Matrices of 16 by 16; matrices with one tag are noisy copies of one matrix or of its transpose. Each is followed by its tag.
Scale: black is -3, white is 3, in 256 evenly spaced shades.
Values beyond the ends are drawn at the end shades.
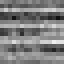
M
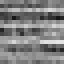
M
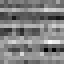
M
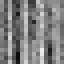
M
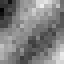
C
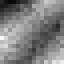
C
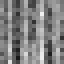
M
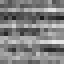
M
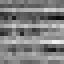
M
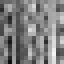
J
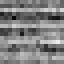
M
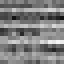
M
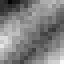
C
